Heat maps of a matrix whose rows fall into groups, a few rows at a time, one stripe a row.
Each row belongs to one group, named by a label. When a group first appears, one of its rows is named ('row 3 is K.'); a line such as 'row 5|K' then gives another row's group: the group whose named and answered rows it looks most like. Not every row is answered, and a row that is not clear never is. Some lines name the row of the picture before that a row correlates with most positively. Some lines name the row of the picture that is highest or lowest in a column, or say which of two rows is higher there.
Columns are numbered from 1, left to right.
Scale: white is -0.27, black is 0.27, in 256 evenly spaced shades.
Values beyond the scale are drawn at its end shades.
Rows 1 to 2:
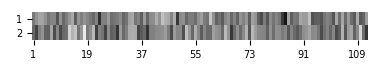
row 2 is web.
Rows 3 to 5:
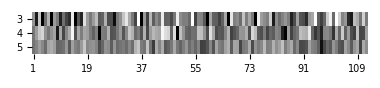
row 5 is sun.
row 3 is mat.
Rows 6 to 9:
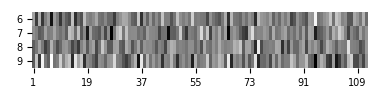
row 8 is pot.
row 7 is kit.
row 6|mat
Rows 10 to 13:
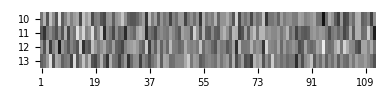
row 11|web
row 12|mat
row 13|pot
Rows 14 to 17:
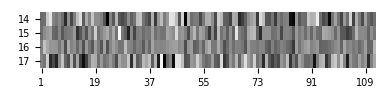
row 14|web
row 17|pot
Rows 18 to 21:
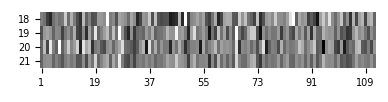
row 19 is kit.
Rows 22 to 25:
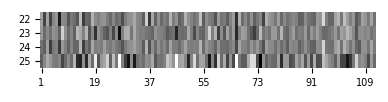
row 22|mat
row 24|mat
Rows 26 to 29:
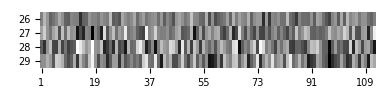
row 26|pot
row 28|web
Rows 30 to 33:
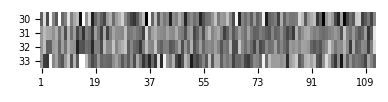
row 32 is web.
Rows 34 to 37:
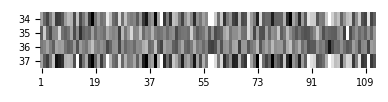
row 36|sun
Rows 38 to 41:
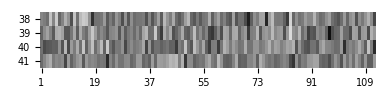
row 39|sun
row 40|web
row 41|web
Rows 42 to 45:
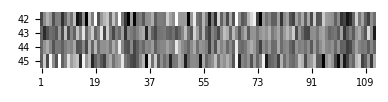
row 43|web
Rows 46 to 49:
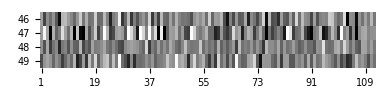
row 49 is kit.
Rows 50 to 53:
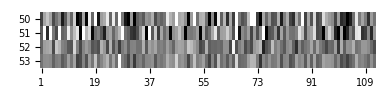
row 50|kit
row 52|pot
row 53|kit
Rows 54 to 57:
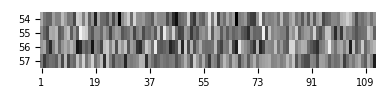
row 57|web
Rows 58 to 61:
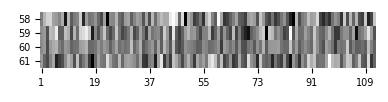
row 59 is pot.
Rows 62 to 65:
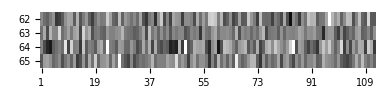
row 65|kit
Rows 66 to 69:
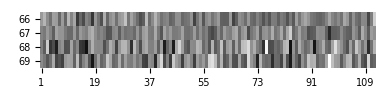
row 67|sun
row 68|pot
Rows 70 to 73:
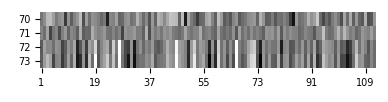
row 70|web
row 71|mat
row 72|kit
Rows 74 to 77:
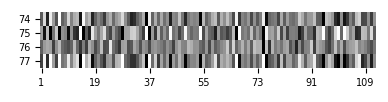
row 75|mat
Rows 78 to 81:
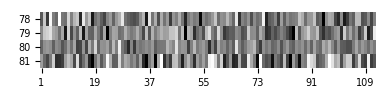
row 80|kit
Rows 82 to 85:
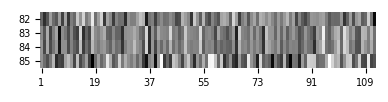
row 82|web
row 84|mat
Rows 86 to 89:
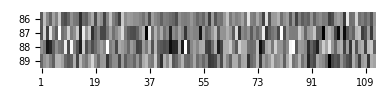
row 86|pot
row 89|sun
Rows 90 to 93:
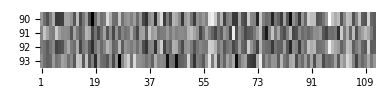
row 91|pot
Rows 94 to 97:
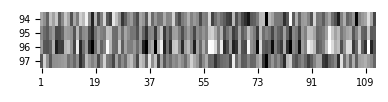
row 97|pot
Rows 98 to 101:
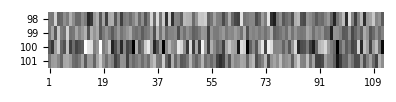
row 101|sun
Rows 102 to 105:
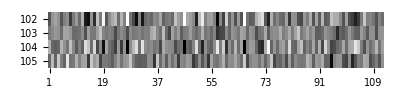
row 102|kit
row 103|sun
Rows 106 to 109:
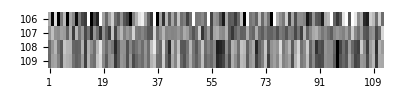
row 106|mat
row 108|sun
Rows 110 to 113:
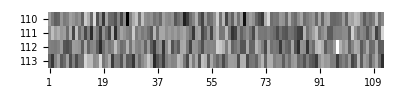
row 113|web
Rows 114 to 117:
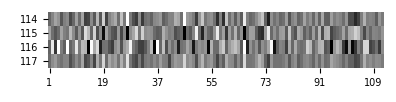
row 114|kit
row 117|kit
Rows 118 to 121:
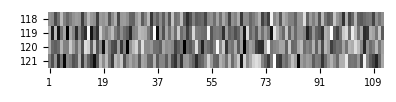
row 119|mat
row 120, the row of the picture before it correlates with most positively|115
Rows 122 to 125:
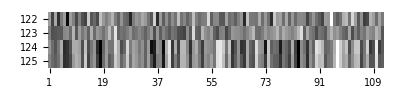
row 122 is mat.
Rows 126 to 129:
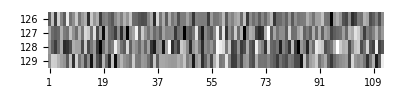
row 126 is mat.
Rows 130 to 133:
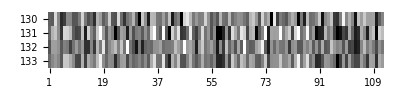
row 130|pot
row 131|sun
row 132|kit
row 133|sun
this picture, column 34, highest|130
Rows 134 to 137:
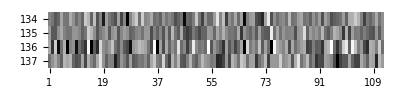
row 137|sun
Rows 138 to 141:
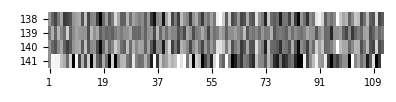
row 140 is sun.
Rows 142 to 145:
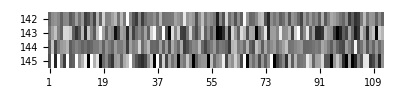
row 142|kit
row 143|sun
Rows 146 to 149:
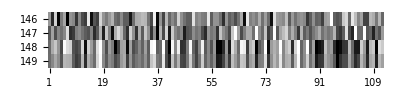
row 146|mat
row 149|sun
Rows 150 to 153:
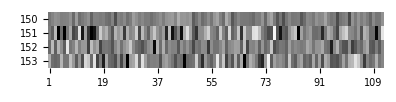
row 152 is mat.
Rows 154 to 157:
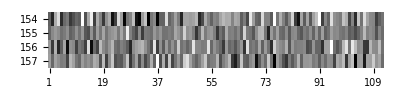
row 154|pot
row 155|kit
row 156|mat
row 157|pot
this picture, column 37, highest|154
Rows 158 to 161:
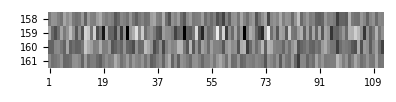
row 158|sun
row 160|web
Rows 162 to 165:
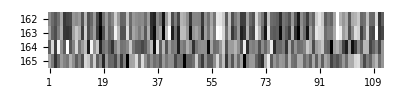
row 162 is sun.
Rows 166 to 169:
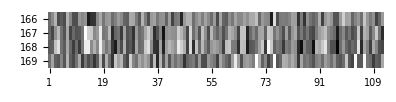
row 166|pot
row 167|web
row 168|web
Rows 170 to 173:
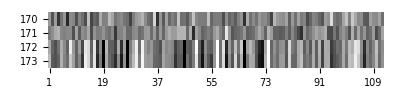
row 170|mat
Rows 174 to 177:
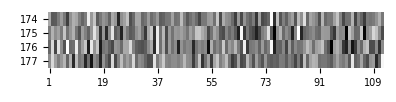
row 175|pot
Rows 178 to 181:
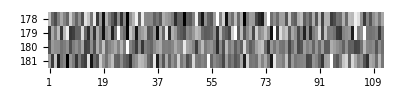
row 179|pot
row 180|kit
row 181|mat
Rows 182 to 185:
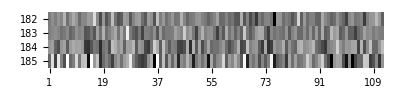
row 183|kit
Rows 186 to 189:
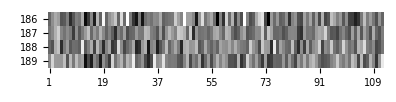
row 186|kit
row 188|pot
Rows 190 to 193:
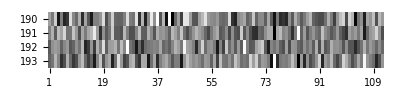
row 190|pot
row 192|kit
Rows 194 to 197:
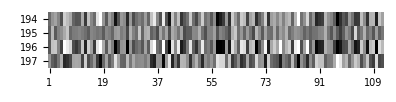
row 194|sun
